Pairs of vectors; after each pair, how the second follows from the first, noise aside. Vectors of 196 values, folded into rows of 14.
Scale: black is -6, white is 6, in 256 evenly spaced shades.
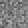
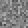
shuffled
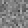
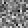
scaled up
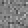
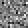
scaled up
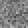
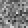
scaled up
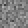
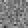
shuffled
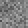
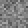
shuffled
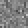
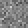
shuffled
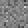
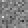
shuffled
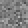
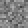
shuffled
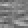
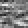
scaled up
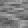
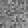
shuffled
